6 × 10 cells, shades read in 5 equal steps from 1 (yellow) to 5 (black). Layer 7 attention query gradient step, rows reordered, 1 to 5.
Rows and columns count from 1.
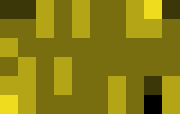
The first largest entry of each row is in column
1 1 2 1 9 9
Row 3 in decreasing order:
3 3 3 3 3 3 3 3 3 2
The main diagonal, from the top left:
4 3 3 2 3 3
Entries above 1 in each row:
9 10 10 10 10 9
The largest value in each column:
4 4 3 3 3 3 3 3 5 4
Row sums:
28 26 29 28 26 27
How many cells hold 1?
2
